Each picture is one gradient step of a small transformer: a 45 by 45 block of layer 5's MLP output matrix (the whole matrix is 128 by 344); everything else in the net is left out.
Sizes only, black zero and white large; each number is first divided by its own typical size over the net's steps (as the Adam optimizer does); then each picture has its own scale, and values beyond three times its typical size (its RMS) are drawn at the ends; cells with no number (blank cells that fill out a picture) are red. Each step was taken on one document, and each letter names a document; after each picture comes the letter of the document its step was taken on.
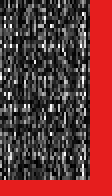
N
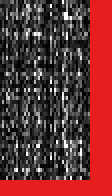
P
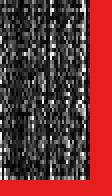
N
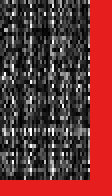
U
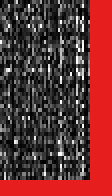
N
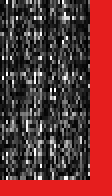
P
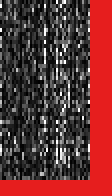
N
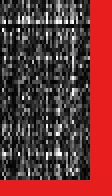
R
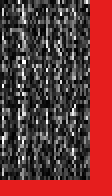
R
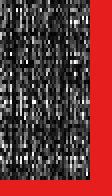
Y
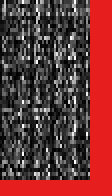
R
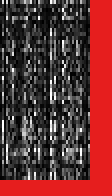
P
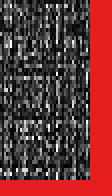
Y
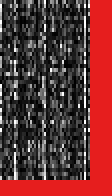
N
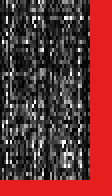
P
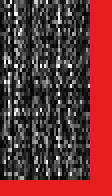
R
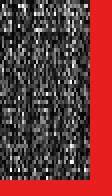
R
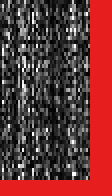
R
